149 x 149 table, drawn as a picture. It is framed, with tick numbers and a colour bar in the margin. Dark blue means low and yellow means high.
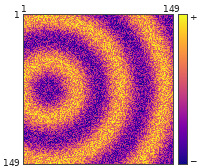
There is no overall slope. There is no seam. Rings spread out from the middle left.
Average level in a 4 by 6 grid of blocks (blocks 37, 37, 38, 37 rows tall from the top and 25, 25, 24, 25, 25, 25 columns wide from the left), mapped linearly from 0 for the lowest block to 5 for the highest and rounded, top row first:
224213
441405
441405
224223
